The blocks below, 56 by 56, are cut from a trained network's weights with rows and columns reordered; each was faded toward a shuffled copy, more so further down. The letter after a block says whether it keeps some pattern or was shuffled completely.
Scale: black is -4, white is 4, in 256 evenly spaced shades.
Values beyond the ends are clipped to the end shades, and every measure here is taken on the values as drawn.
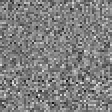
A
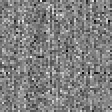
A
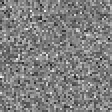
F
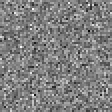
F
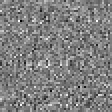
A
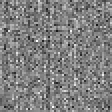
A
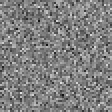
F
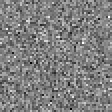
F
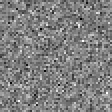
F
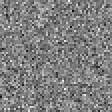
F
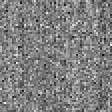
A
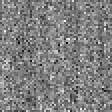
A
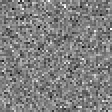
F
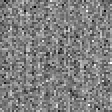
A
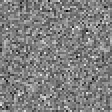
F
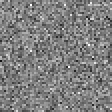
F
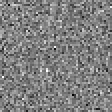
A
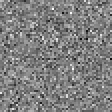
A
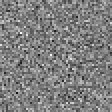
A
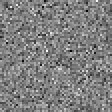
F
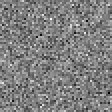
F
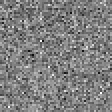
F
